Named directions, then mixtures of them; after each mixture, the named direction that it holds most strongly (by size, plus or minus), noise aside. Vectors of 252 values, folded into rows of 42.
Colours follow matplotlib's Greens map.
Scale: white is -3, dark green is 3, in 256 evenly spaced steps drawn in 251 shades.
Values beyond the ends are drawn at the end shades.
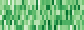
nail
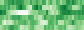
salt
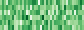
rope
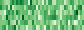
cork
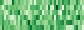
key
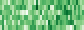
nail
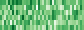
nail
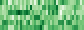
salt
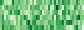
key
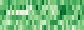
salt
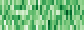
nail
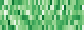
key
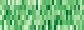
nail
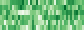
salt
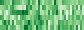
nail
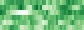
salt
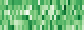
rope
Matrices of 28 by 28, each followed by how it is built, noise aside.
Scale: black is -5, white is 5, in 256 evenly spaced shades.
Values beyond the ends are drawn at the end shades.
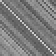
Toeplitz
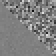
upper triangular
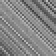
Toeplitz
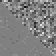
upper triangular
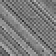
Toeplitz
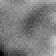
smooth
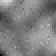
smooth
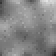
smooth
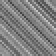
Toeplitz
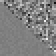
upper triangular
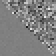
upper triangular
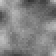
smooth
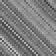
Toeplitz
